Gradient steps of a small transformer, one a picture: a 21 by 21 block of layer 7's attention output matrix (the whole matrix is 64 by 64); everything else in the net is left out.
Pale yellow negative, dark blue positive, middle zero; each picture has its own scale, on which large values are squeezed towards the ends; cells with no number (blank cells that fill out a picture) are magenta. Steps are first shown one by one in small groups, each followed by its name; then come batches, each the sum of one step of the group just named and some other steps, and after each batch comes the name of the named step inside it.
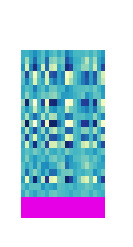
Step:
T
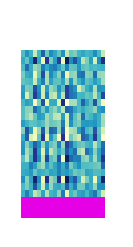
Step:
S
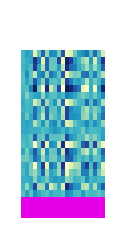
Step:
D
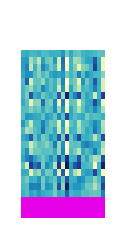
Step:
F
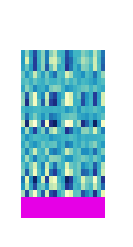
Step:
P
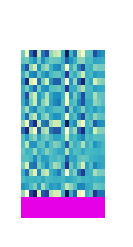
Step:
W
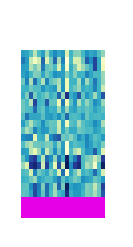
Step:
F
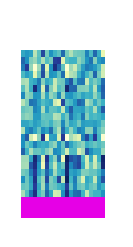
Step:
S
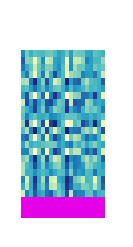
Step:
P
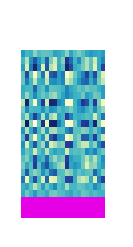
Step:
T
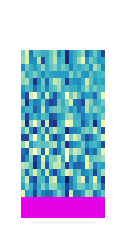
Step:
P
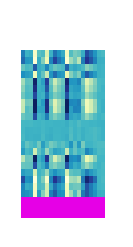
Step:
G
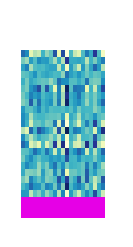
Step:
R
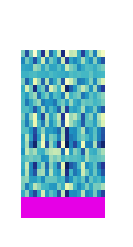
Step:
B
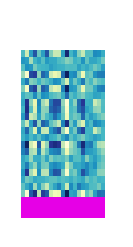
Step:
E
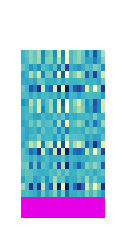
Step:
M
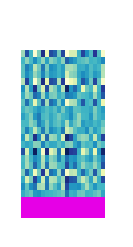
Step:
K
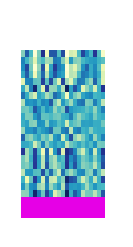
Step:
K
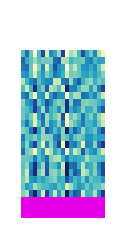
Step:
B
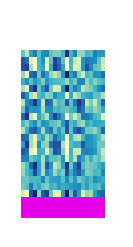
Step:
E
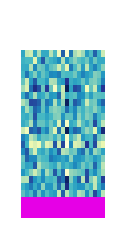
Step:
R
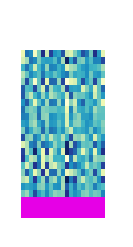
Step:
K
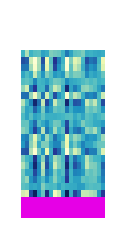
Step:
E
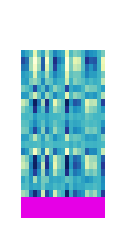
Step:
G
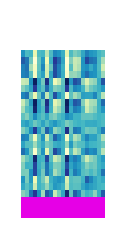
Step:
G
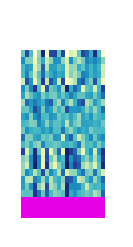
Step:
K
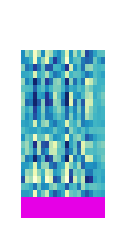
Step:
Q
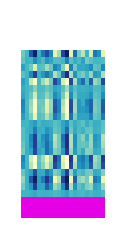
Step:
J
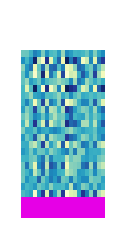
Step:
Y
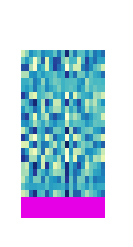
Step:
Q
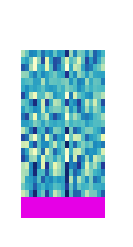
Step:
J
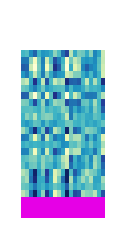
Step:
J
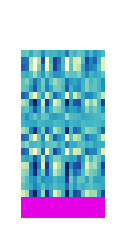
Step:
J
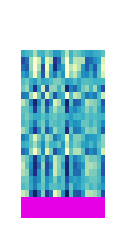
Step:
Y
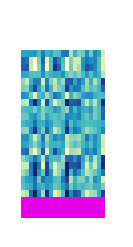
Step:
J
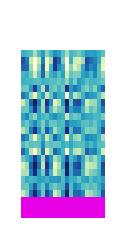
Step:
Y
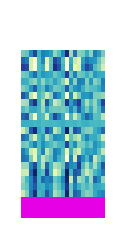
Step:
J
